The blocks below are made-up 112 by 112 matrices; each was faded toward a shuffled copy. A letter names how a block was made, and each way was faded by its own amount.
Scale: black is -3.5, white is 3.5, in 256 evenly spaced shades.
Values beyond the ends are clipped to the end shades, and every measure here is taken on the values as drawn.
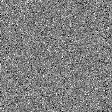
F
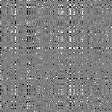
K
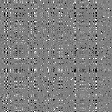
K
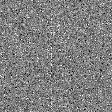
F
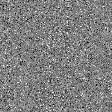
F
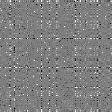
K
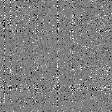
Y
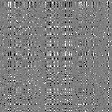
K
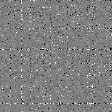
Y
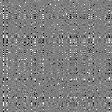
K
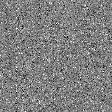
F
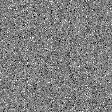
F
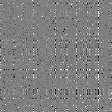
K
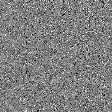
F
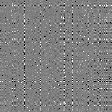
K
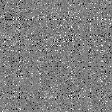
Y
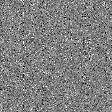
F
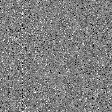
F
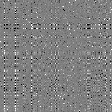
K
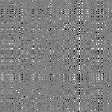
K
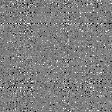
Y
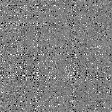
Y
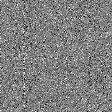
F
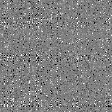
Y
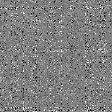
Y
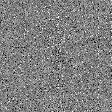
F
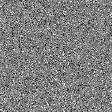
F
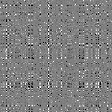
K
